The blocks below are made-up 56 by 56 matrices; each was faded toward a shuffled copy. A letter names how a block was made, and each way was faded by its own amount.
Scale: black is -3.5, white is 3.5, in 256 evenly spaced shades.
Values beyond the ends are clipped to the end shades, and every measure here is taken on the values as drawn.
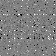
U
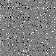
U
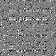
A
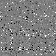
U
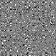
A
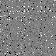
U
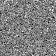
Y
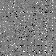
U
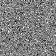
Y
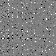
U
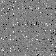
U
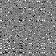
A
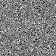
Y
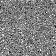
Y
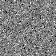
Y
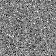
Y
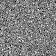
Y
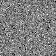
Y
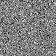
Y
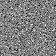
Y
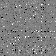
U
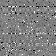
A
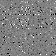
U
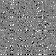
A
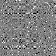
A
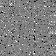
U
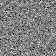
Y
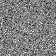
Y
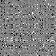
A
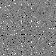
U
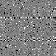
A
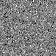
Y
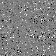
U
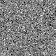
Y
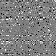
A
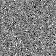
Y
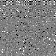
A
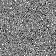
Y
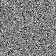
Y
